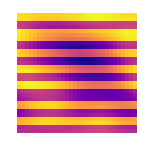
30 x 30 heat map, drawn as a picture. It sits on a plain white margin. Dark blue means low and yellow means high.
The top right is the ninth with the highest average. Horizontal stripes repeat 7 times down the table. The centre is the ninth with the lowest average. There are no lone odd cells.
